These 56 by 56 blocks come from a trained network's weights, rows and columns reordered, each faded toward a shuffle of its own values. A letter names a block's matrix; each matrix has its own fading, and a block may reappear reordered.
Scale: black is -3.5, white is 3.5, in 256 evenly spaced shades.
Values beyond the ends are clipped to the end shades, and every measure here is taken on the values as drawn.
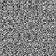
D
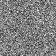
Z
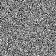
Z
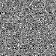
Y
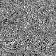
Y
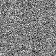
Z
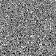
Y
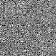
Y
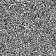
Z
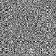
D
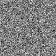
Z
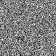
Z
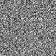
D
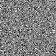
Y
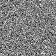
Z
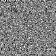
Y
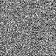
Z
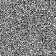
Z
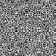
D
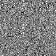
Y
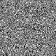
Y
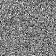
Z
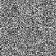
D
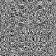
D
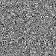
Y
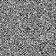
Y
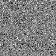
Y
